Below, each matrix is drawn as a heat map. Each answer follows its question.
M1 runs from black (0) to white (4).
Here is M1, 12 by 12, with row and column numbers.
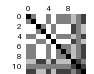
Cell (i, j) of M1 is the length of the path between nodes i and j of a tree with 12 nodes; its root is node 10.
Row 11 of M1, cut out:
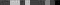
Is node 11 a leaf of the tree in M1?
no
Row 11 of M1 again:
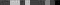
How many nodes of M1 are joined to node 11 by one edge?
7
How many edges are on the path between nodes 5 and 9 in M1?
1
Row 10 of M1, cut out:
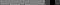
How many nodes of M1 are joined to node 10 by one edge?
2
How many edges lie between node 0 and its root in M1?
2
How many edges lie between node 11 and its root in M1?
1
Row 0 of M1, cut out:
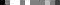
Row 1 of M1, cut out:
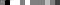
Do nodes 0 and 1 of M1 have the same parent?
yes
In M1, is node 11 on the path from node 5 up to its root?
no
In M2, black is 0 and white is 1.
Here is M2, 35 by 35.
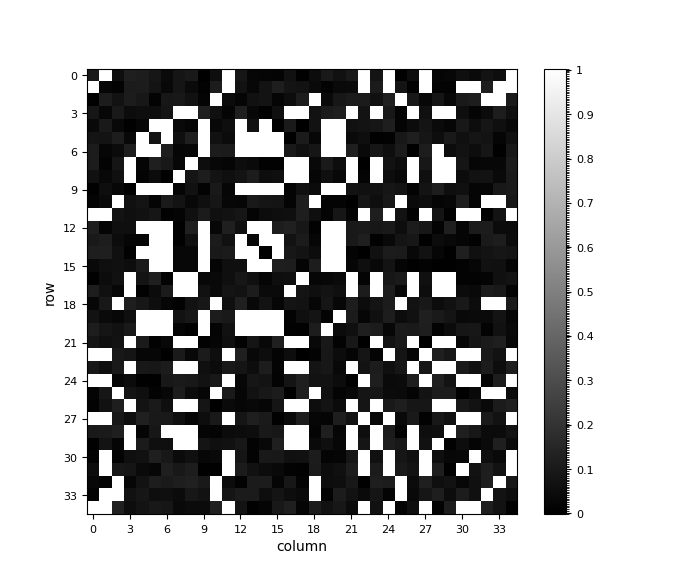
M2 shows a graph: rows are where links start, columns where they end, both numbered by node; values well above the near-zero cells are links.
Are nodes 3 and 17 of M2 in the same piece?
yes
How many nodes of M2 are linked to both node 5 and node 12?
7
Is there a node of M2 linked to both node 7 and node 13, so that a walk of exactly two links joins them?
no
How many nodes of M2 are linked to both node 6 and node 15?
6
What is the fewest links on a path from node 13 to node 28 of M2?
2
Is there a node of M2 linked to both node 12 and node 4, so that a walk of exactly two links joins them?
yes
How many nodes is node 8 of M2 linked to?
9
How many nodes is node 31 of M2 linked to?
7
